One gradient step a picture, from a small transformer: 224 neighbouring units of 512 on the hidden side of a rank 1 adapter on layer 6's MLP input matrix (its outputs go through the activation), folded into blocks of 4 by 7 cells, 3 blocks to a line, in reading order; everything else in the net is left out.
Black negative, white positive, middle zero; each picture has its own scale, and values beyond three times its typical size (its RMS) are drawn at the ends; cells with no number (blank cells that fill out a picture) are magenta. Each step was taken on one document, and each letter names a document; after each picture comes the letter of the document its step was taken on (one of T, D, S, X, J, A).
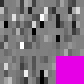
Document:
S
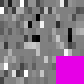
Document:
S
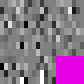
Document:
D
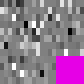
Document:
S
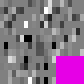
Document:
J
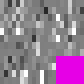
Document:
S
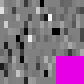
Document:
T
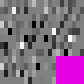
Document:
J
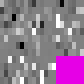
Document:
S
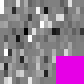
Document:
T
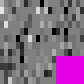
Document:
T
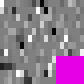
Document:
T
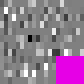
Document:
J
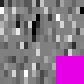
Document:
S
